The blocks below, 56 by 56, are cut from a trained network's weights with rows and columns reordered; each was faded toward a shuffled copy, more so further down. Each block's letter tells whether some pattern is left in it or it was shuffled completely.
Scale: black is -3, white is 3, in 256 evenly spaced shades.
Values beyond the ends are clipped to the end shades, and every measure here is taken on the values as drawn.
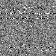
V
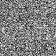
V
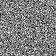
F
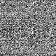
V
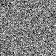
F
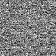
V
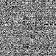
V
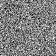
F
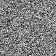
F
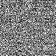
V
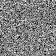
F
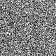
F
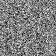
F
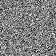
F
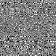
V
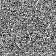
F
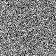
F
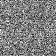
V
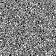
V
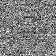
V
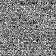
V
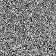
F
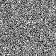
F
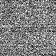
V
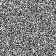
F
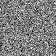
F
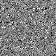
V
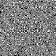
V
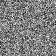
F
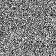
V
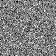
F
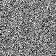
F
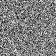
F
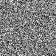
F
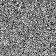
F
